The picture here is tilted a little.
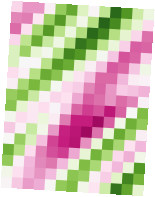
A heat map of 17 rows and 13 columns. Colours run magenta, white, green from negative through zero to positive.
Mirror symmetry: none. Ninth with the highest average: top middle. Grain: diagonal, up to the right. Calmest part: centre.
